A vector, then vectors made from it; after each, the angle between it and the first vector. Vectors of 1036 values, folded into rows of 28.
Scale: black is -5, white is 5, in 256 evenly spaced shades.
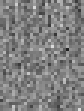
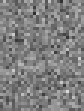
partly opposed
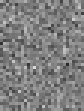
partly opposed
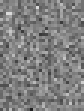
orthogonal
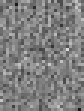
nearly opposite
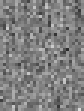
nearly parallel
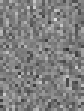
partly aligned
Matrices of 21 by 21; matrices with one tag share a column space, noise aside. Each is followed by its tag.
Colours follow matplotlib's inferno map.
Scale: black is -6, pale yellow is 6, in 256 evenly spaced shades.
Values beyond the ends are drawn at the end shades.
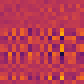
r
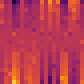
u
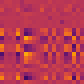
r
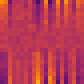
u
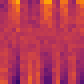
u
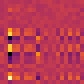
r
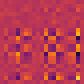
r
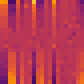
u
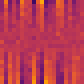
u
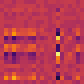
r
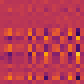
r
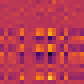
r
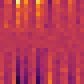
u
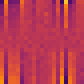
u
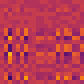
r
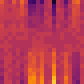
u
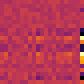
r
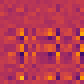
r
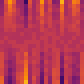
u
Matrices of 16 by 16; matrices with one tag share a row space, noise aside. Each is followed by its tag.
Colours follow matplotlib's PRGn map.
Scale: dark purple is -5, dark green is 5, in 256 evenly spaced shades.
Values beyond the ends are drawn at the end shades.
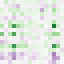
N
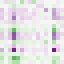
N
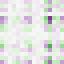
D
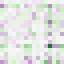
D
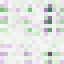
D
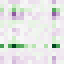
N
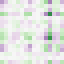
D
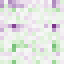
N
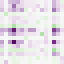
N
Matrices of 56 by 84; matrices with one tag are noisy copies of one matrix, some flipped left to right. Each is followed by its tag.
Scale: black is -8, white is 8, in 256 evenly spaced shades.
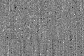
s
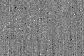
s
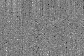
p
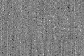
s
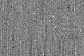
s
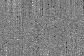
p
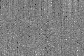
p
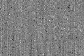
s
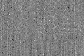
s
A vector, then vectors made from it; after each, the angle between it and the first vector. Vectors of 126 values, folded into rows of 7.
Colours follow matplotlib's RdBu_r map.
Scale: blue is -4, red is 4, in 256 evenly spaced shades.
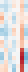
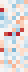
orthogonal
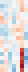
nearly parallel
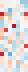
orthogonal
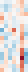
nearly parallel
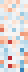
partly opposed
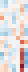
nearly parallel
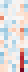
nearly parallel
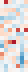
partly opposed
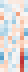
nearly parallel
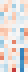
nearly opposite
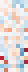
partly opposed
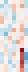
nearly parallel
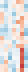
nearly parallel
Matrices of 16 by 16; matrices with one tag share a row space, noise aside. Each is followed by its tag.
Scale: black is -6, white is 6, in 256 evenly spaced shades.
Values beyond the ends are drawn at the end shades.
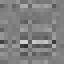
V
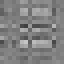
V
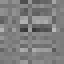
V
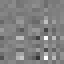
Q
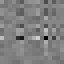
Q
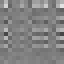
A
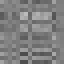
V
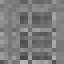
V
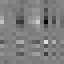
Q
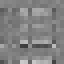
V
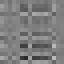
V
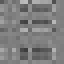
V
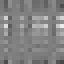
A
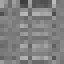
V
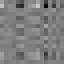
Q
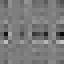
A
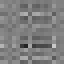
V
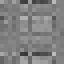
V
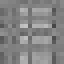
V
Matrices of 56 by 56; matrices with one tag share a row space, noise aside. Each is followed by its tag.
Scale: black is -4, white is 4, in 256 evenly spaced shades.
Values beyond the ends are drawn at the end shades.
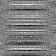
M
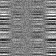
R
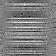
M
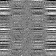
R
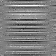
M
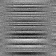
M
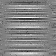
M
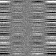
R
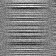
M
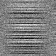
M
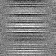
M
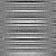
M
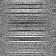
M
